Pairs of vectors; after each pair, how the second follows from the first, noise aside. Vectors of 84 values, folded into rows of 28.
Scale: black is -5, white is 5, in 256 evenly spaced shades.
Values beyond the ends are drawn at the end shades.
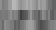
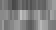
negated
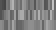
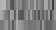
negated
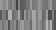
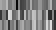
scaled up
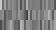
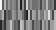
scaled up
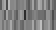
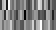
scaled up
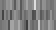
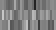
negated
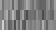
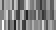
scaled up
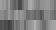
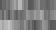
negated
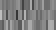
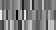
scaled up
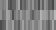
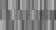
negated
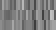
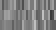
negated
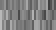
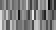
scaled up
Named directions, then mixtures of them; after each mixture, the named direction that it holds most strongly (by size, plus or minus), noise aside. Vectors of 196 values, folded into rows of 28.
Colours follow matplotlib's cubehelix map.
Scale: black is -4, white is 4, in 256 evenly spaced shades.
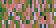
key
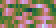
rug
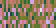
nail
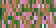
key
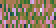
nail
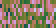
nail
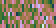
key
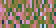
key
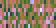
nail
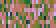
key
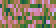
rug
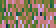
key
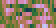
rug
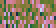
nail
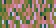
key
